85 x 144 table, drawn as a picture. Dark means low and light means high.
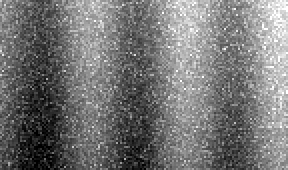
Ninth with the highest average: top right. Stripes: upright, repeating 3 times. Odd rows or columns: none. Ninth with the lowest average: bottom left. Slope: up to the top right.
